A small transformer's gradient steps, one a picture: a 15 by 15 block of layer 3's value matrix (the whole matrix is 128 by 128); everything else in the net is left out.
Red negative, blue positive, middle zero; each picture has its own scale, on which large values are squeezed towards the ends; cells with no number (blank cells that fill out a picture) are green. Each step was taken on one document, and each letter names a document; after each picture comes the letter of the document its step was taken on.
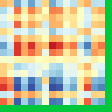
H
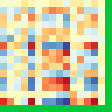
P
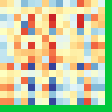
H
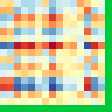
H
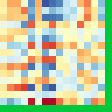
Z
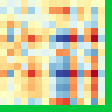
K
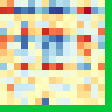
H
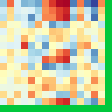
K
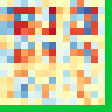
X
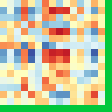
P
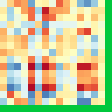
Z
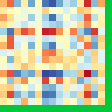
X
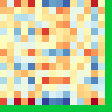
P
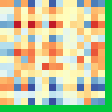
H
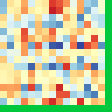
K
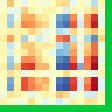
K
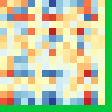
X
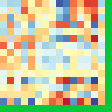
K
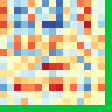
H
